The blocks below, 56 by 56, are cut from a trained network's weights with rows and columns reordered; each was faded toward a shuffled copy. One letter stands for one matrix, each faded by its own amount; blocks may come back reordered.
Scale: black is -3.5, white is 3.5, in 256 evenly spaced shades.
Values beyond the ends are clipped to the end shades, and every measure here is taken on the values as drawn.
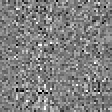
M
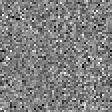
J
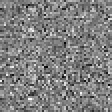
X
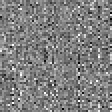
M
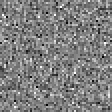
J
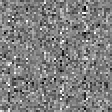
M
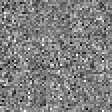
J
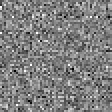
X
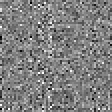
M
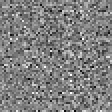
X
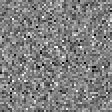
J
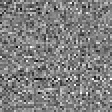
X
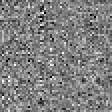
M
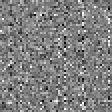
M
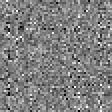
M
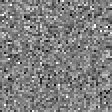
J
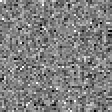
J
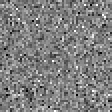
J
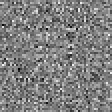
X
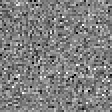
J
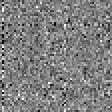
M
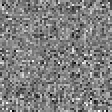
X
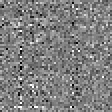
M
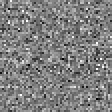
X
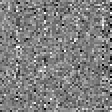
M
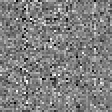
M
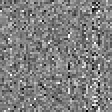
M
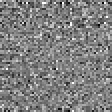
X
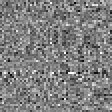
X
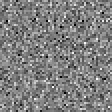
J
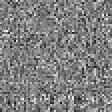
X
